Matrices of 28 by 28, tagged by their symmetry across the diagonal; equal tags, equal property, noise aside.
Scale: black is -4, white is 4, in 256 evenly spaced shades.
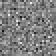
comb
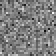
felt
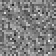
comb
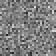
comb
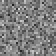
felt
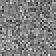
comb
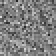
comb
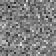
felt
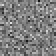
felt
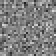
comb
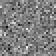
felt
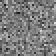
felt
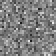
felt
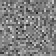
comb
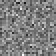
felt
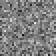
comb
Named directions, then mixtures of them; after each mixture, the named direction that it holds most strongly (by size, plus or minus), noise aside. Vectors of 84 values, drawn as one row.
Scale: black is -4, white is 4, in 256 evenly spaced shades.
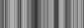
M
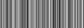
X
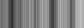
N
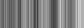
N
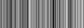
X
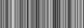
X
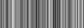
X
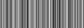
X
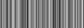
X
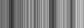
N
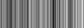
X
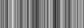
M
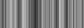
M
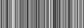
X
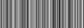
X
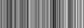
X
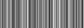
X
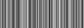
X
